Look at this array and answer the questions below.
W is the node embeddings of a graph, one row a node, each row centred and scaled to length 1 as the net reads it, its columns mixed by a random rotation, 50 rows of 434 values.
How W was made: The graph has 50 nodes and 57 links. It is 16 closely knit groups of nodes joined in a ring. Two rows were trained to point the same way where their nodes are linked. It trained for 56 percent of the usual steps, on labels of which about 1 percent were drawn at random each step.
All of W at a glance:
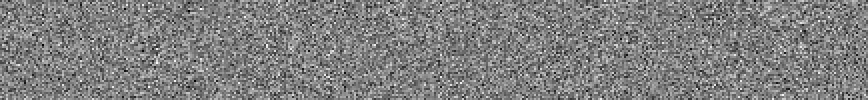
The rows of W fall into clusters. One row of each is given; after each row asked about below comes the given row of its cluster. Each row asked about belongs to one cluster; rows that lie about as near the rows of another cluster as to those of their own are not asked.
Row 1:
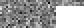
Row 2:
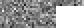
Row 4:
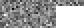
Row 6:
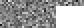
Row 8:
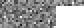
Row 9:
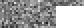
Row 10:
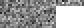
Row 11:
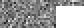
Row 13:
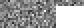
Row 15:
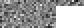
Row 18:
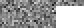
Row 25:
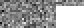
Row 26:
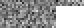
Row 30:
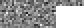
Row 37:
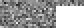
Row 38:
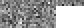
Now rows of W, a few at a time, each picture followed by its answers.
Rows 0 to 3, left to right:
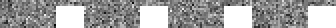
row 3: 9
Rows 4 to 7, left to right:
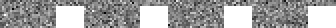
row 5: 1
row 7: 11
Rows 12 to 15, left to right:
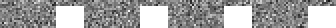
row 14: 2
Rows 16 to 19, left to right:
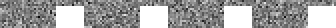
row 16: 38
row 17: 37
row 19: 8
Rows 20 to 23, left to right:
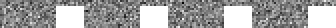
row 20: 18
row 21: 25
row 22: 11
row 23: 26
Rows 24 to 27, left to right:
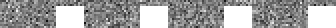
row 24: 13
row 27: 38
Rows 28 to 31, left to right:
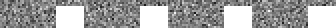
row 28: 10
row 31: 13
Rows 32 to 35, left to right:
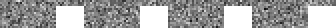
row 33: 6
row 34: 15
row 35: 4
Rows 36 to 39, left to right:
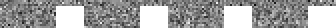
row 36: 1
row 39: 26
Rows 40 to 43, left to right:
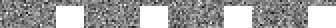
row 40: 30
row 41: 15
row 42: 9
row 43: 1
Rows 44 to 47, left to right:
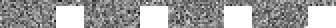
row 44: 30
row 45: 10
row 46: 38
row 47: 8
